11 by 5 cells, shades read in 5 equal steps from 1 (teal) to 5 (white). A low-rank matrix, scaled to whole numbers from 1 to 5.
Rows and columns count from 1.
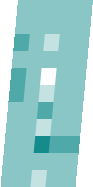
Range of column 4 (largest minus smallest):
1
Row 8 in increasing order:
3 3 3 3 4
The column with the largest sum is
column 3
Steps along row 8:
same up down same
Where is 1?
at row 9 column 3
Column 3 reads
3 3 4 3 5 4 2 4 1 3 4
